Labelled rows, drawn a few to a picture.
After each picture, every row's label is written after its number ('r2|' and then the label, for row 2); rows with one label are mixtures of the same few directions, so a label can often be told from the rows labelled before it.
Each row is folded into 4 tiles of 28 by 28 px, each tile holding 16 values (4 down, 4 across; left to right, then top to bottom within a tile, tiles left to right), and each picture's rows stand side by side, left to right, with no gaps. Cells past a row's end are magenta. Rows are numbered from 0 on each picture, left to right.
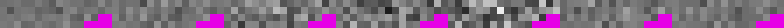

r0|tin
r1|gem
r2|tin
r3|tin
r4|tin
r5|gem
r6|gem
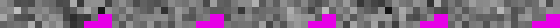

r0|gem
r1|tin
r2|gem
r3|tin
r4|tin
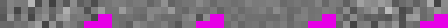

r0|gem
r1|tin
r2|tin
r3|tin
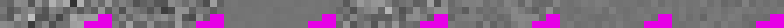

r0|gem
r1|tin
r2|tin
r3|tin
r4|gem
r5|tin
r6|gem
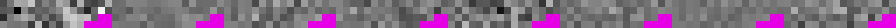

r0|gem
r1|gem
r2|gem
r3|gem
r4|tin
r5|tin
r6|gem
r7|tin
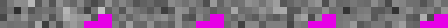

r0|gem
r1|tin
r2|tin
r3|tin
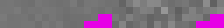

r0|gem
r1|tin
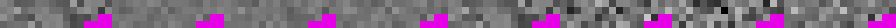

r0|gem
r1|tin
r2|gem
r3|tin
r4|gem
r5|tin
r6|tin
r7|tin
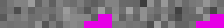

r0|gem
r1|gem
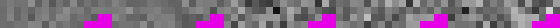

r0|gem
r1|gem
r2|tin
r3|gem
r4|gem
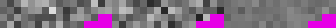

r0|tin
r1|tin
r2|gem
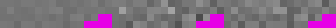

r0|tin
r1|tin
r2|tin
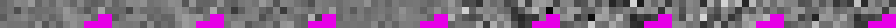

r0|gem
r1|gem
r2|tin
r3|gem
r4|gem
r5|gem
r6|gem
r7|gem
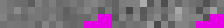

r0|gem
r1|gem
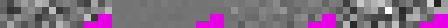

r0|tin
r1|gem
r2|tin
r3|tin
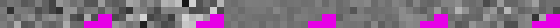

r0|tin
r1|gem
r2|tin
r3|gem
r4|tin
